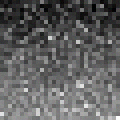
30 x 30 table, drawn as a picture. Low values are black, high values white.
Stripes: none. Slope: up to the bottom. Odd rows or columns: none.
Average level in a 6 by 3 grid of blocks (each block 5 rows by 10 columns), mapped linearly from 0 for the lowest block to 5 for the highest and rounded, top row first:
000
121
222
333
444
555
